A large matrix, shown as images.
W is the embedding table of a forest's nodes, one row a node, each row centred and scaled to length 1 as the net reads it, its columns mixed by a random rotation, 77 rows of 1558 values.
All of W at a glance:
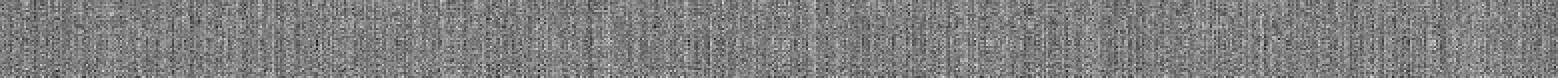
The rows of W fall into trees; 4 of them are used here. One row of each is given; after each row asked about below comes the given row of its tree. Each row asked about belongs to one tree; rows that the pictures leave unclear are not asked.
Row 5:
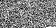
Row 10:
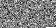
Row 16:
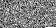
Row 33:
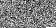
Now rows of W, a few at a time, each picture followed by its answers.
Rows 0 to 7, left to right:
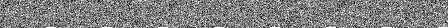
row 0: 16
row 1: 5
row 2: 5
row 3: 16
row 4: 5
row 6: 16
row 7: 33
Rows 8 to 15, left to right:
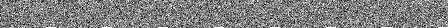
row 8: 5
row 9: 5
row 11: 33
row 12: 5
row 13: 5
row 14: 10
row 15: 5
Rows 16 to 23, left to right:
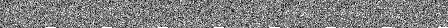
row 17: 16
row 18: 33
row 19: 33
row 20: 10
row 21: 16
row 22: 16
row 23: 33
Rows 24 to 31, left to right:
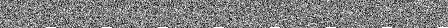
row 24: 10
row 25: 16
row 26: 16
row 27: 16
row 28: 33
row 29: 10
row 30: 16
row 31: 5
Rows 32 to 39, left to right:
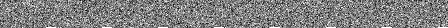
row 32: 5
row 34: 10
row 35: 16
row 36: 10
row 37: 5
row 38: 33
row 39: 33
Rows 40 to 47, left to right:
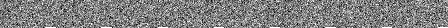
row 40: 10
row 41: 10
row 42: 10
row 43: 33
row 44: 10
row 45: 10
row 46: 16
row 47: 5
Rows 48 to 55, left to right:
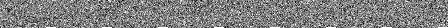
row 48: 10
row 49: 10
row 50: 16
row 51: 33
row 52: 16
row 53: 5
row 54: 10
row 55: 33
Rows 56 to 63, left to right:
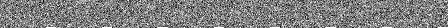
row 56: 33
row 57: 5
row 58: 10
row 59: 16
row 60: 16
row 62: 5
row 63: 10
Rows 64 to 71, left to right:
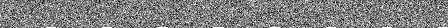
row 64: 33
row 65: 33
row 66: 16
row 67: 10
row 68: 5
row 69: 5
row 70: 33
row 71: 33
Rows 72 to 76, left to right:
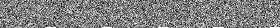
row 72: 10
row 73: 16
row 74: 33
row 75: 10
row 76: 33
